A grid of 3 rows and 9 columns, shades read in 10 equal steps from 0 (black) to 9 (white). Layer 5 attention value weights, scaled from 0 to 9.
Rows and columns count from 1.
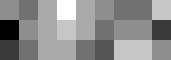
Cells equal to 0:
1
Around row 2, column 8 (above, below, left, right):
4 7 5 2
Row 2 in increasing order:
0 2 4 5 5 5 6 6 7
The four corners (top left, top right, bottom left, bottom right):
5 7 2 5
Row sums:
50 40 44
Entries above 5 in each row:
4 3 4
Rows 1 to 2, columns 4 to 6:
9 6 5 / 7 6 4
